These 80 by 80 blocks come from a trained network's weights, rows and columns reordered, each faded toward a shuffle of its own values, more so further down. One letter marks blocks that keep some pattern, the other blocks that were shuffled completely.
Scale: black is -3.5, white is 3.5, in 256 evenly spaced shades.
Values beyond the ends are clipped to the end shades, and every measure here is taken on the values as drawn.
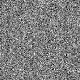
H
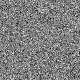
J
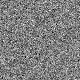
J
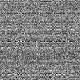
H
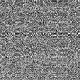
H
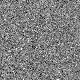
J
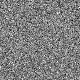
J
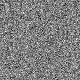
J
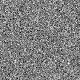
J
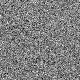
J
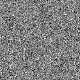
H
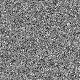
J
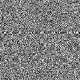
H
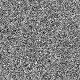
J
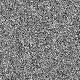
J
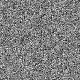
H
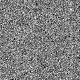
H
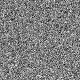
J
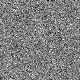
J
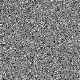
H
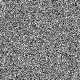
H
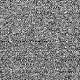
H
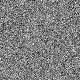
J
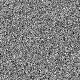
J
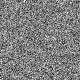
J
